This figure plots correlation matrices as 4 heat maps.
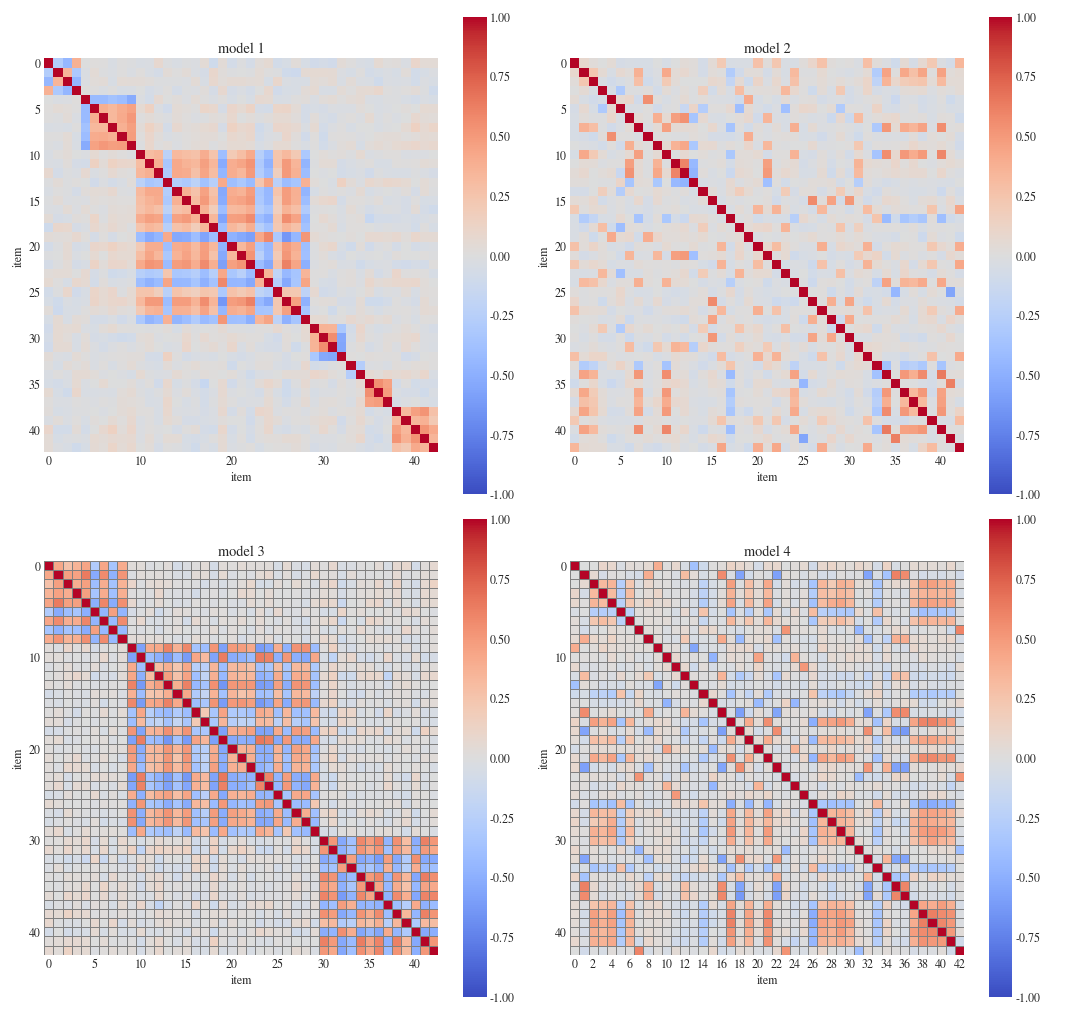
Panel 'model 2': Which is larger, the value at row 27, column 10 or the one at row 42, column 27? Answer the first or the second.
the second
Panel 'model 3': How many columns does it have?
43
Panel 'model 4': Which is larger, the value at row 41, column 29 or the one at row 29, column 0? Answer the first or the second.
the first
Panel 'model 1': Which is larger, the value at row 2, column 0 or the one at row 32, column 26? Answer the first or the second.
the second
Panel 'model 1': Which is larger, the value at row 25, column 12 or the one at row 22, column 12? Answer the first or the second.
the second
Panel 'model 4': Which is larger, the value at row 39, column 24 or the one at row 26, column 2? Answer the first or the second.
the first
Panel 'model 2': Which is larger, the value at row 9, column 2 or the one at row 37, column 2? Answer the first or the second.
the second
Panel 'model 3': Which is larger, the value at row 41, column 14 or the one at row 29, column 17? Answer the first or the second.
the second
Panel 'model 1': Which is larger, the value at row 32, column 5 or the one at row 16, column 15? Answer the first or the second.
the second
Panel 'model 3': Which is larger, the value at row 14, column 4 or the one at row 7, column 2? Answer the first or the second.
the first
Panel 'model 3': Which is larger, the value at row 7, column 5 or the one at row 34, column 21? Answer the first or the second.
the first
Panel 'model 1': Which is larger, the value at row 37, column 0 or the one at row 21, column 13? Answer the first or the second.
the first
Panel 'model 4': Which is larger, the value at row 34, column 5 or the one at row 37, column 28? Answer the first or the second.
the second
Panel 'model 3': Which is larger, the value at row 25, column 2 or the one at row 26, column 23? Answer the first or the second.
the second
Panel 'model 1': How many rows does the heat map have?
43
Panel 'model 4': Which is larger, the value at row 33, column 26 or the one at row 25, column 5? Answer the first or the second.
the first
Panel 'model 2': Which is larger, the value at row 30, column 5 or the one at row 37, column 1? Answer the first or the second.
the second
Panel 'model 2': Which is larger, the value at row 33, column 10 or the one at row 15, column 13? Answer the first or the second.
the second
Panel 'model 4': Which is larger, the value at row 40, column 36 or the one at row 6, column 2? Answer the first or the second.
the second
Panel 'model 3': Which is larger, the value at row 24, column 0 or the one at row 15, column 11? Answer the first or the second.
the second
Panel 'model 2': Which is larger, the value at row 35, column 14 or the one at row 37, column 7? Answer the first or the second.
the second
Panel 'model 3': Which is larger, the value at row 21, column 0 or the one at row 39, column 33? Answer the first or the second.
the first
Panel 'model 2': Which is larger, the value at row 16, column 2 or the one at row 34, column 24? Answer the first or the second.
the second
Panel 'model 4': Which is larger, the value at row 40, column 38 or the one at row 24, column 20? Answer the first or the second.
the first
